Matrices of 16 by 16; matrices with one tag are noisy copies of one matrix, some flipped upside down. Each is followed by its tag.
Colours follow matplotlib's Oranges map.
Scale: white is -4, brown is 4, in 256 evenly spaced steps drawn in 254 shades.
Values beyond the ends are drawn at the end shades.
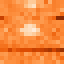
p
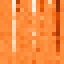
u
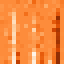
u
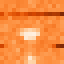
p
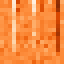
u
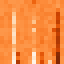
u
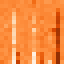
u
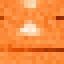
p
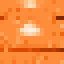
p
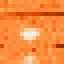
p
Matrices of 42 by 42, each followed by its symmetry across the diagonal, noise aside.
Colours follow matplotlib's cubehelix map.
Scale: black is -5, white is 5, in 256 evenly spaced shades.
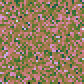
antisymmetric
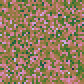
antisymmetric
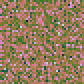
antisymmetric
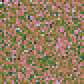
antisymmetric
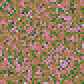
symmetric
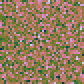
antisymmetric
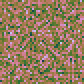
antisymmetric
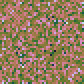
symmetric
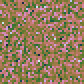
antisymmetric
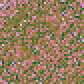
symmetric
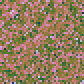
symmetric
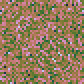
symmetric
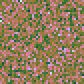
symmetric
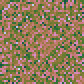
symmetric
